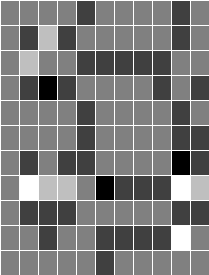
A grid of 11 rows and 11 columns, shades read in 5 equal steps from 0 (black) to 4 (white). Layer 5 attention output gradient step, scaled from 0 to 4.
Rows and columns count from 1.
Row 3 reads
2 3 2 2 1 1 1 1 1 2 2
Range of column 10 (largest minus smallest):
4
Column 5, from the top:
1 2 1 2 1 1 1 2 2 2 2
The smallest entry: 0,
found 3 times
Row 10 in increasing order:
1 1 1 1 1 2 2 2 2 2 4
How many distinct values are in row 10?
3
